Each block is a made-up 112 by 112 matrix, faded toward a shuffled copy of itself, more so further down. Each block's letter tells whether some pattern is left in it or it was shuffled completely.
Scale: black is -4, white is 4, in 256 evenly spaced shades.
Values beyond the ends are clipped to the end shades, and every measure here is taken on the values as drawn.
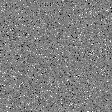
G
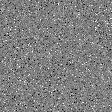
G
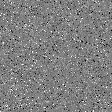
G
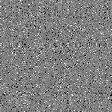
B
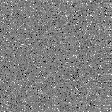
B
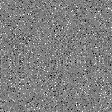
B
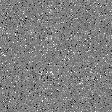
B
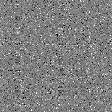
B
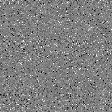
B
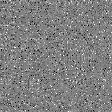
B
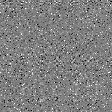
B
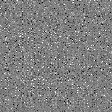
B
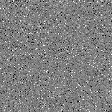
B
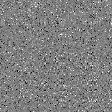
B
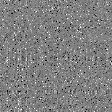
B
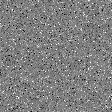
G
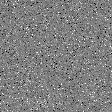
G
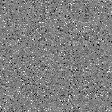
B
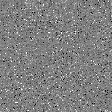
B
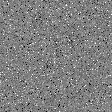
G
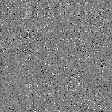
B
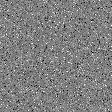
G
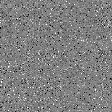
B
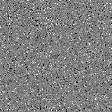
B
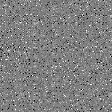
B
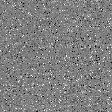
B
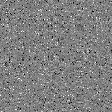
B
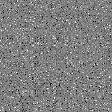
B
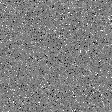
G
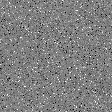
G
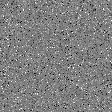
G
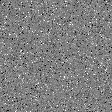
G
